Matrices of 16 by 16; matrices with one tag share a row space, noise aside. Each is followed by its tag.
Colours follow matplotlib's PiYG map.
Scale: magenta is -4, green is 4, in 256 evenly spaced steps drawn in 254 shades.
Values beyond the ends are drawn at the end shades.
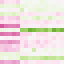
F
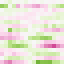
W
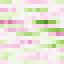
W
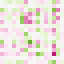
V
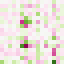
V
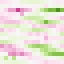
W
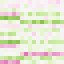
F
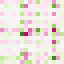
V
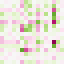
V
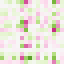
V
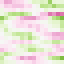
W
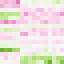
F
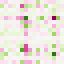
V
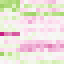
F
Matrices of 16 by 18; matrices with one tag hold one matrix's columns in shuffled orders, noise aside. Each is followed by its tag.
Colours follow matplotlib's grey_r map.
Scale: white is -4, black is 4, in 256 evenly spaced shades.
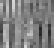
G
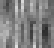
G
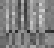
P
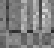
P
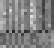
P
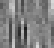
G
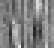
G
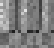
P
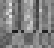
P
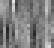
G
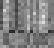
P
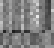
P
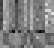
P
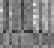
P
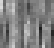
G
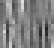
G
